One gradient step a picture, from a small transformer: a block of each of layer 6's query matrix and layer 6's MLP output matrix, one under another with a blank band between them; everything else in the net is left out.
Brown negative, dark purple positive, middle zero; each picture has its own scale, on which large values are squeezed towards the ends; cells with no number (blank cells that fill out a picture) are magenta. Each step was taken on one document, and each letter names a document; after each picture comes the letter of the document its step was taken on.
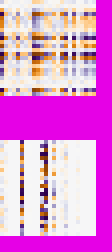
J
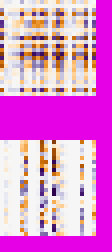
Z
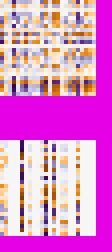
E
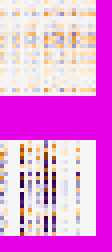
E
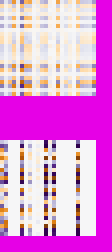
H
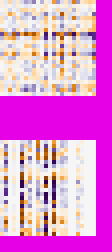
E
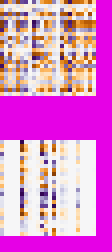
J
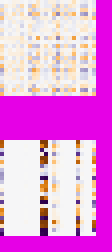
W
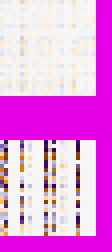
H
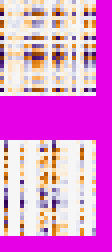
Z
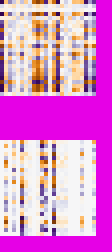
Z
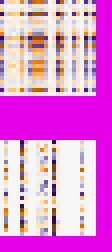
Z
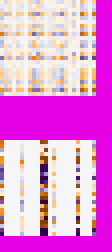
W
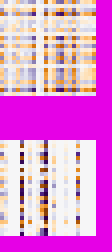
J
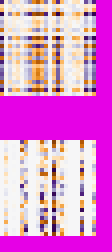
Z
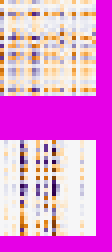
E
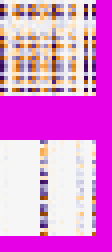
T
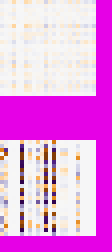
E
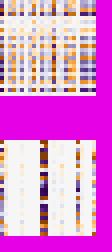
W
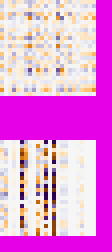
E
